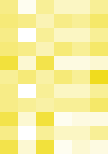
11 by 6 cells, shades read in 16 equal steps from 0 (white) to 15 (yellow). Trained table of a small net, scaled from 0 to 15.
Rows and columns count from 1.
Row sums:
31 47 30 48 35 53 30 45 33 30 34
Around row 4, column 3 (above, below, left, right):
7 12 8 9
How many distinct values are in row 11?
5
